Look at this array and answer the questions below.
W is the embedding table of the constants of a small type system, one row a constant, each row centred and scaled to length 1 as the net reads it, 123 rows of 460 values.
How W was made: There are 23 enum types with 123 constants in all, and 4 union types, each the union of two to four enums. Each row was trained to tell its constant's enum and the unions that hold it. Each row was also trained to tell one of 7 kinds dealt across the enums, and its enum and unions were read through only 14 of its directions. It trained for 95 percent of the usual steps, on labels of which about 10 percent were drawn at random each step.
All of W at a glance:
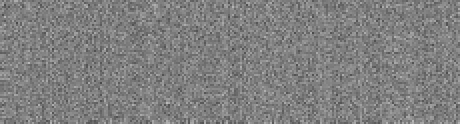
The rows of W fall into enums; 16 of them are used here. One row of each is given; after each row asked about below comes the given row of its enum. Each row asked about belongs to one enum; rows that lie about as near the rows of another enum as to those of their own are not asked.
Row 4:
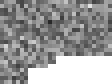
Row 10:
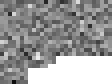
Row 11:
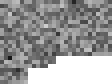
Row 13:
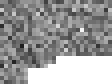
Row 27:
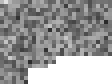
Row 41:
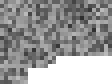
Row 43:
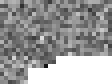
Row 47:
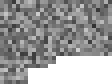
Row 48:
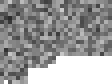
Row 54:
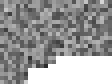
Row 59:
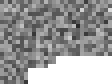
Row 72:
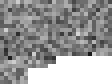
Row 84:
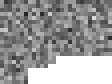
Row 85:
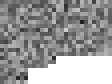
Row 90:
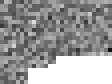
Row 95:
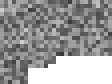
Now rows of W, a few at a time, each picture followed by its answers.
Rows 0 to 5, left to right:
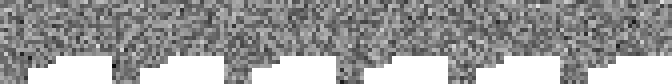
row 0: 95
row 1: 11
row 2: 27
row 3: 59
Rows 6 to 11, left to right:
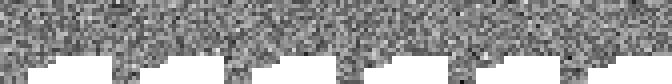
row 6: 84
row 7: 11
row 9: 59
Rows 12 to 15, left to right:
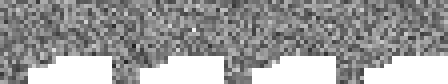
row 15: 41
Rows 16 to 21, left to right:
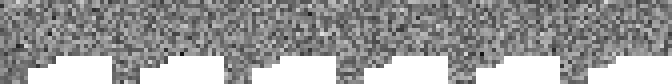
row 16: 47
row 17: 85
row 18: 41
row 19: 90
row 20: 27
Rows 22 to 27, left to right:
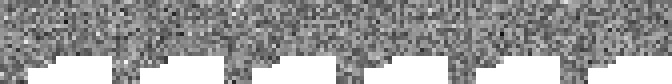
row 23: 85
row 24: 95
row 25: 85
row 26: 11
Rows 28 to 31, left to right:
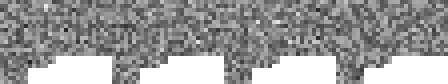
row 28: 27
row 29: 47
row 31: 54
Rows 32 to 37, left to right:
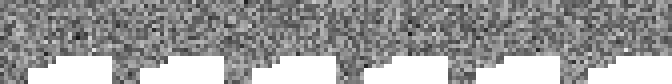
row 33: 72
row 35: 59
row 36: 48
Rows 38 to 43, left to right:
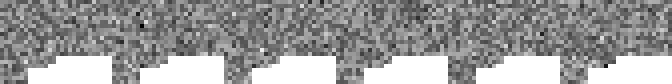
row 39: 84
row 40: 59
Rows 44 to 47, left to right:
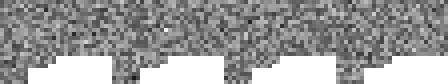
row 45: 54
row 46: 11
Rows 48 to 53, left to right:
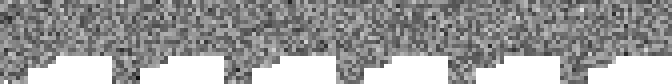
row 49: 95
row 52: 84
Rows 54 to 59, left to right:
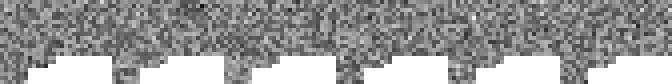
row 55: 41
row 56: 43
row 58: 48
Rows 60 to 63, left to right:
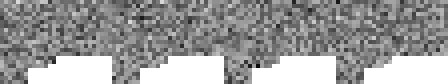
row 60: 72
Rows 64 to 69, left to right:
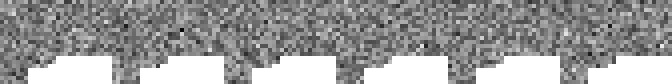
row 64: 95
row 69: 84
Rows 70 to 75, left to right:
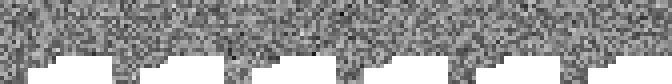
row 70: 54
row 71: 90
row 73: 48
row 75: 54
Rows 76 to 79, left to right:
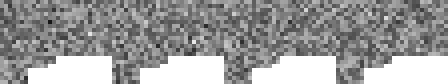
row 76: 72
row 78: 59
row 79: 48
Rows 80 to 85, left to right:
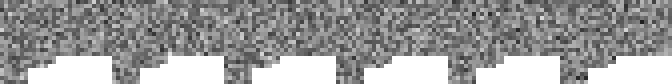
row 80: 59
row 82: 41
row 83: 95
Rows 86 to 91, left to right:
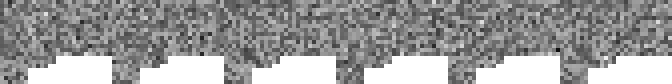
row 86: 72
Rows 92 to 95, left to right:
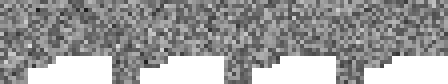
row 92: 48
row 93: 47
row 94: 54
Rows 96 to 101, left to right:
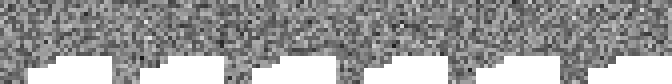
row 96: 48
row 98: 72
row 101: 11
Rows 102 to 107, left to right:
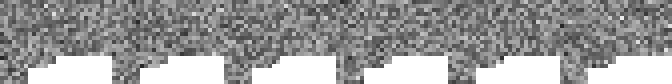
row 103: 59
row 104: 90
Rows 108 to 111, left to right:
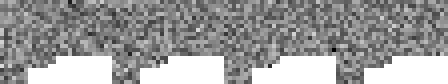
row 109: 72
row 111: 85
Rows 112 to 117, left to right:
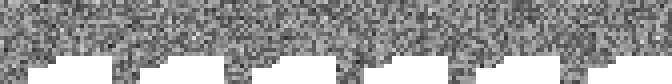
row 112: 95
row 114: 90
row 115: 48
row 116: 41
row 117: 27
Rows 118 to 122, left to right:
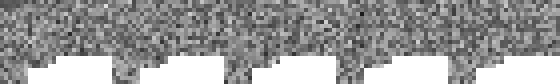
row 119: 43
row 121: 27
